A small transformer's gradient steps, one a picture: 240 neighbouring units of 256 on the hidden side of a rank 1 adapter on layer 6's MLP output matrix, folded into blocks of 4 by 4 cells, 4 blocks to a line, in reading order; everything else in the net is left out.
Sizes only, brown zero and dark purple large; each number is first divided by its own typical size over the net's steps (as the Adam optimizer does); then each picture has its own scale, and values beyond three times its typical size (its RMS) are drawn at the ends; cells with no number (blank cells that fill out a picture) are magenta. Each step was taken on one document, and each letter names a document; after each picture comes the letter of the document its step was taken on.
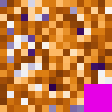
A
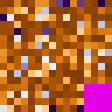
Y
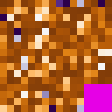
Y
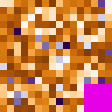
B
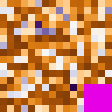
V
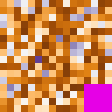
A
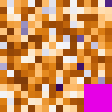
V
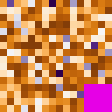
B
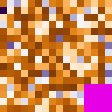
A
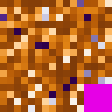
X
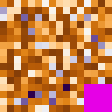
X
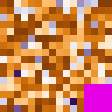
A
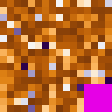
X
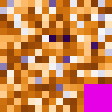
B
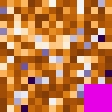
B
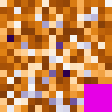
A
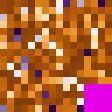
Y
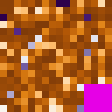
Y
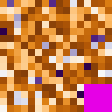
B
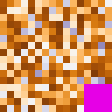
V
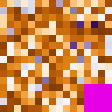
A
